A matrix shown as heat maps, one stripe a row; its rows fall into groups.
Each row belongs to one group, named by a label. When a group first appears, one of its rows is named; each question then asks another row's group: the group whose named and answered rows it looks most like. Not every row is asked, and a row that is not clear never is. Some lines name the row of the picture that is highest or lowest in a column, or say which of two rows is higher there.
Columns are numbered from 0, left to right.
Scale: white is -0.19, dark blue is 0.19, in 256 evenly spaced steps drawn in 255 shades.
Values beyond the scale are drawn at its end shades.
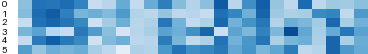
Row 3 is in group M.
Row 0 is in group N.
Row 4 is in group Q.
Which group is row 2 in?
Q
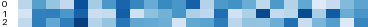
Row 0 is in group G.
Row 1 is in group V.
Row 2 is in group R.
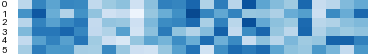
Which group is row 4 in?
M
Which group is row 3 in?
N
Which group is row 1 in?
M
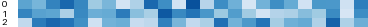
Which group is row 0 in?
R
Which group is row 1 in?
G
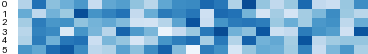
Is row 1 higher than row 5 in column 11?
Yes
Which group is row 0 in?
N
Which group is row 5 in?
N
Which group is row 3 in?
V
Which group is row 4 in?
N
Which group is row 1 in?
G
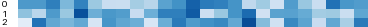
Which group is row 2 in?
Q
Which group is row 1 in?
G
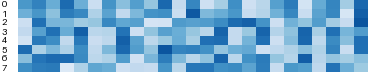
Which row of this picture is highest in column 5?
7
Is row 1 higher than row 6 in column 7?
No
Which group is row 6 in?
N
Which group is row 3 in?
V
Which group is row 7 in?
M
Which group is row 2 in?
Q
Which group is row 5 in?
G
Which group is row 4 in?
V
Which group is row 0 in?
R
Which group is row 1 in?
R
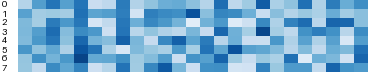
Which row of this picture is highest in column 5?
5
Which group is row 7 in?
V
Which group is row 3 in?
V
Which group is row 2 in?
V
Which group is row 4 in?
G
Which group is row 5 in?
M
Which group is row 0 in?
V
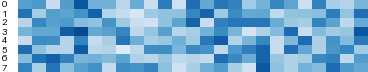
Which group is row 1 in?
M
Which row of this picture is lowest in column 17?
3
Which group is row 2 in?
Q
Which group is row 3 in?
R
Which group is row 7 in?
V
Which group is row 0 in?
R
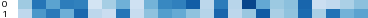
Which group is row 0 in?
N
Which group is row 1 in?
V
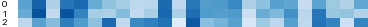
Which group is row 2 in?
R
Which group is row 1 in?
R
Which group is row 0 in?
R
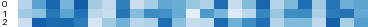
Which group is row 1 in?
V
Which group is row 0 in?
V
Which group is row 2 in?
Q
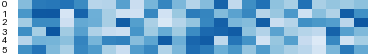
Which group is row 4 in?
G
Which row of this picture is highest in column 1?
1
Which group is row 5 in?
M
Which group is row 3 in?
M
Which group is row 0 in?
N
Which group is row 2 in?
V
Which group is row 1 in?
M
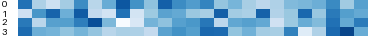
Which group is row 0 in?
G
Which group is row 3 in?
M
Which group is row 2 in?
M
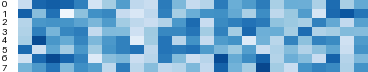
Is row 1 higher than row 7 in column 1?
No
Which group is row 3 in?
N
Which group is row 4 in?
R
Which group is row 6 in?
Q
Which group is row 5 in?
G
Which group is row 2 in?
Q
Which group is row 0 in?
Q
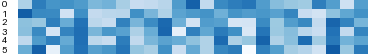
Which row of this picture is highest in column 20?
4
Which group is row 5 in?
R
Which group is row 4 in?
V
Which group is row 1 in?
M
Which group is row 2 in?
V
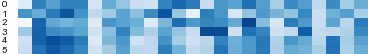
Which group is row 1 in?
N
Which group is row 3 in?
N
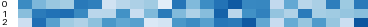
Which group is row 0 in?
M
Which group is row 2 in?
Q
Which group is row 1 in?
N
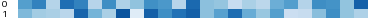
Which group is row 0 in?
R
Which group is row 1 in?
G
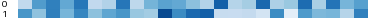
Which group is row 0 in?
V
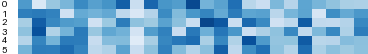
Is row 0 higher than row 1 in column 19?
No
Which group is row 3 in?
R
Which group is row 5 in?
N
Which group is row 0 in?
G
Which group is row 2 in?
N
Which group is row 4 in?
N
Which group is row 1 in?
M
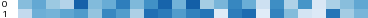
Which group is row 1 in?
G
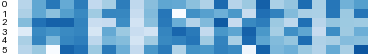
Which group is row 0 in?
V
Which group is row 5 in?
R
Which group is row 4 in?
N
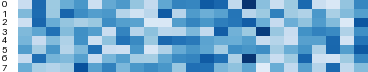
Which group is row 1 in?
R
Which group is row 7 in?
G
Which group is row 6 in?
N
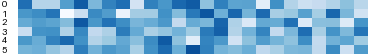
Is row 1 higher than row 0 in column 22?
Yes
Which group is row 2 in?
R
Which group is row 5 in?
G
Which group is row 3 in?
V
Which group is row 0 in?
G
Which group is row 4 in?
N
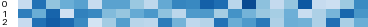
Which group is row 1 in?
M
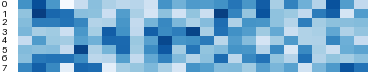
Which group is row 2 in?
N
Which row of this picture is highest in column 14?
1
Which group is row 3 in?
G
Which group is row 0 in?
M
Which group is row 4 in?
G
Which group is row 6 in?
N
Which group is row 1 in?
Q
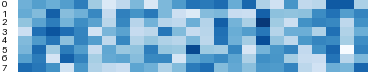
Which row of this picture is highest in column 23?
0
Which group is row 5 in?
R
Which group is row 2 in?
V
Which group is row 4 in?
V
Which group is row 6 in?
R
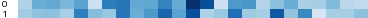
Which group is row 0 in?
G
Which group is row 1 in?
G
